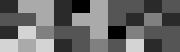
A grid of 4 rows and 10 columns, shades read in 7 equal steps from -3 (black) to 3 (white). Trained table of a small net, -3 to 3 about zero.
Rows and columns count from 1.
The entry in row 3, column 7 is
-3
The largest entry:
2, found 4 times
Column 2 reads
1 -1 2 1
